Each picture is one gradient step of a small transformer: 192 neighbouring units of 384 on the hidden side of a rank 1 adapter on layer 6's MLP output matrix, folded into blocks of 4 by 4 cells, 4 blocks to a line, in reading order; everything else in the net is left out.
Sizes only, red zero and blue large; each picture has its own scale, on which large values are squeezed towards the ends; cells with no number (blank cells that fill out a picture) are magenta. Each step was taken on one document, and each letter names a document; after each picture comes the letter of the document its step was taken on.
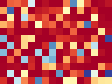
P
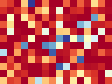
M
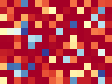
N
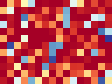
P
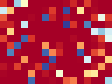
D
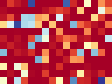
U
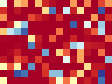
N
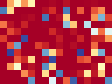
D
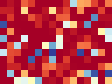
P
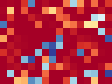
P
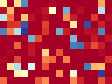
N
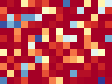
U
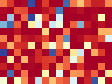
M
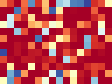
M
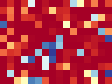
P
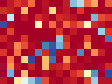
P
